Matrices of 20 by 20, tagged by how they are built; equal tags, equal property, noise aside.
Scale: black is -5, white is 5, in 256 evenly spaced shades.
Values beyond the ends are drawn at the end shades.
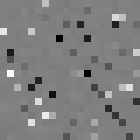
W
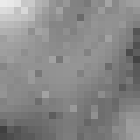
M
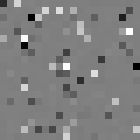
W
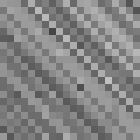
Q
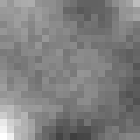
M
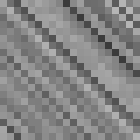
Q
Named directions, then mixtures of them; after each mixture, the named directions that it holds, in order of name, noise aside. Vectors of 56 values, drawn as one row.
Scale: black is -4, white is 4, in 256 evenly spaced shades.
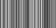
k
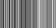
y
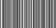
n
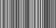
k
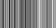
y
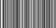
k, n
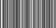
k, n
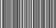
n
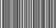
n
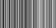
n, y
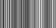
k, y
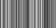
k
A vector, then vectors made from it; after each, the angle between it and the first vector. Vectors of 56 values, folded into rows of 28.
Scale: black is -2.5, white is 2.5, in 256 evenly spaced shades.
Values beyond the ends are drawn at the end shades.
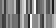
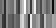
nearly parallel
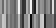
nearly opposite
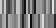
nearly opposite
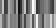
partly aligned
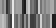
partly opposed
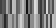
partly aligned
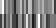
orthogonal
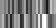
orthogonal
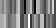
nearly opposite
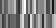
nearly parallel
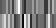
partly opposed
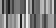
partly opposed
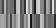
nearly opposite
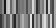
partly aligned
